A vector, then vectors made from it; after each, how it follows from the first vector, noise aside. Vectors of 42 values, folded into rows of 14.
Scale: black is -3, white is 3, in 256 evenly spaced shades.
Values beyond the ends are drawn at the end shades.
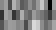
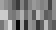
wrapped around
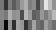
wrapped around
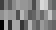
wrapped around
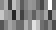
sign-scrambled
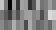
wrapped around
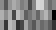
wrapped around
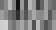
wrapped around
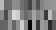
wrapped around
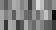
wrapped around
